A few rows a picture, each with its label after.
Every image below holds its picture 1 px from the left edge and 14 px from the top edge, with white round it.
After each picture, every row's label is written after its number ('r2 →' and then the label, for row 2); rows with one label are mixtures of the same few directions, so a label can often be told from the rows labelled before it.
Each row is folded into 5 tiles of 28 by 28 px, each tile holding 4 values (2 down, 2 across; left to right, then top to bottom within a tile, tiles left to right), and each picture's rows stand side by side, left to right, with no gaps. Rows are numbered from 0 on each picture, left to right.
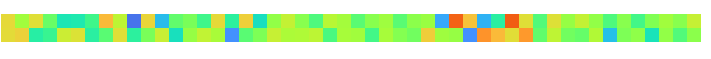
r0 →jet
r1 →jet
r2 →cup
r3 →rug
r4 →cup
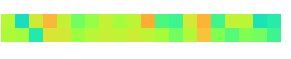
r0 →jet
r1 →cup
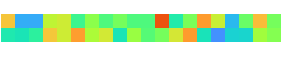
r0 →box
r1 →rug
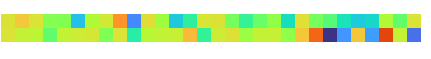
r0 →jet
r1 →rug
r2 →cup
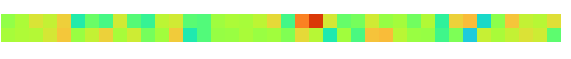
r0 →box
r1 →cup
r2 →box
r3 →rug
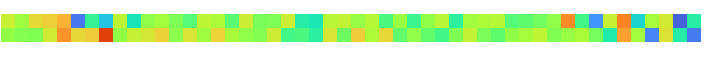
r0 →box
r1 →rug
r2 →box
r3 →rug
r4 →cup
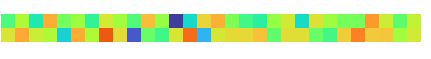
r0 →cup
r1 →rug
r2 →rug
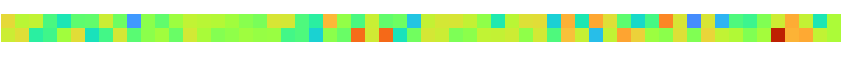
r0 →jet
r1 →jet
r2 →box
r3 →jet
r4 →jet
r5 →rug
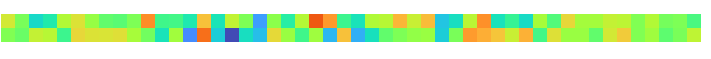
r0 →rug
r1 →cup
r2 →rug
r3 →box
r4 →cup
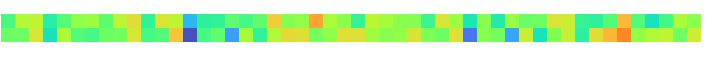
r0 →cup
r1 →cup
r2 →rug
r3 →cup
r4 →box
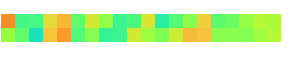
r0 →cup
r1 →box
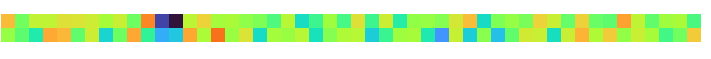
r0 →cup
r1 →box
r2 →jet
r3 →rug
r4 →rug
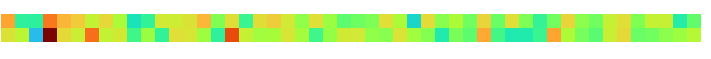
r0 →cup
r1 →jet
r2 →jet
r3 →cup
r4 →cup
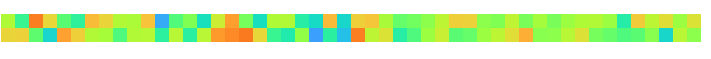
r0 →rug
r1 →rug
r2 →box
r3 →box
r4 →box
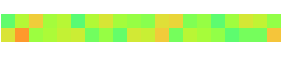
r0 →rug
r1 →rug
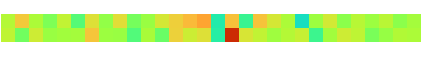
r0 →jet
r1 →jet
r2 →jet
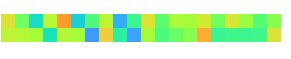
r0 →cup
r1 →cup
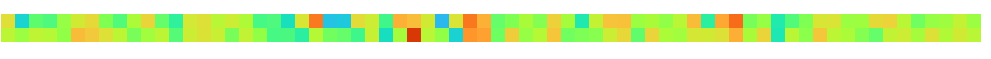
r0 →rug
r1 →cup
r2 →cup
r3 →jet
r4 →jet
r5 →box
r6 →jet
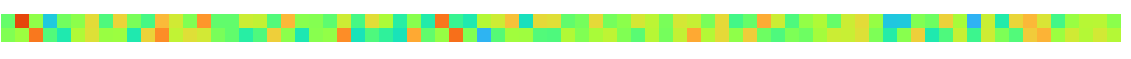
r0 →jet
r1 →rug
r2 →cup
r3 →jet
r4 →cup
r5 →rug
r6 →jet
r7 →jet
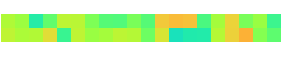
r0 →rug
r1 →box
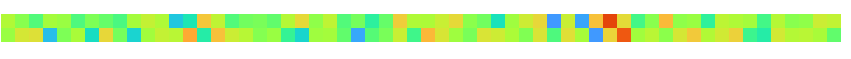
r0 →cup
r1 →rug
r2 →rug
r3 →jet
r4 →jet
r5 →cup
